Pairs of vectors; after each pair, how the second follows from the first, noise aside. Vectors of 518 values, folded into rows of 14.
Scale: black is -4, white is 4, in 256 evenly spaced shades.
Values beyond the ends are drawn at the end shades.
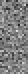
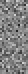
sign-scrambled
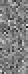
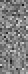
shuffled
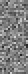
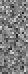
shuffled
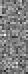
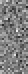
shuffled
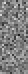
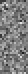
shuffled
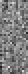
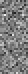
shuffled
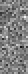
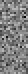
sign-scrambled
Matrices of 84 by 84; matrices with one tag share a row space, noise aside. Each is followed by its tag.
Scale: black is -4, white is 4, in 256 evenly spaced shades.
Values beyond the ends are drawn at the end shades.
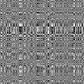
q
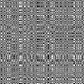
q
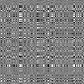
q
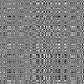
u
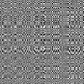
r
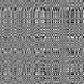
r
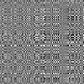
r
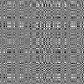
u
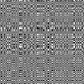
q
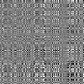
r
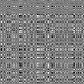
q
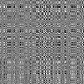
u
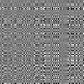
r
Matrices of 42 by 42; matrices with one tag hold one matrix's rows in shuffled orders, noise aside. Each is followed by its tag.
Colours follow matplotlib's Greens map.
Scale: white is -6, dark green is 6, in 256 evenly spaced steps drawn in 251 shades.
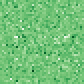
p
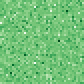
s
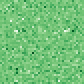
p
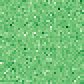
s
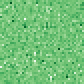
s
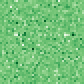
p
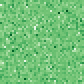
s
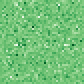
p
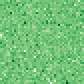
s
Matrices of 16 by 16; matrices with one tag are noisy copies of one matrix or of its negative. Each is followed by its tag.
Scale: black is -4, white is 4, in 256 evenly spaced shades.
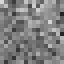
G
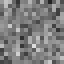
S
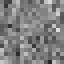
S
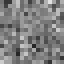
S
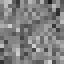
S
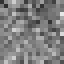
G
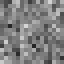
S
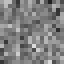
S
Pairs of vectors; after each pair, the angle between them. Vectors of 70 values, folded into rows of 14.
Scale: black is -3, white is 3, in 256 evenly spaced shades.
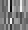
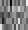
partly aligned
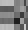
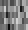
partly opposed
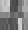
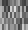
partly opposed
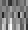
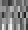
nearly parallel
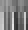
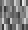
orthogonal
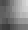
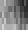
nearly opposite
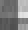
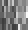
partly aligned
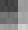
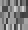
orthogonal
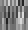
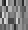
orthogonal
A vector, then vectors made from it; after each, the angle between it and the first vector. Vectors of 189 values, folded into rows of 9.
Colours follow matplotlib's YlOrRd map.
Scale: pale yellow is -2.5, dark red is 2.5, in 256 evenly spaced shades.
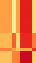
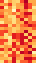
partly aligned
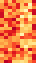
partly opposed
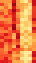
nearly opposite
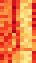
nearly opposite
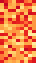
orthogonal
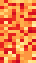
orthogonal
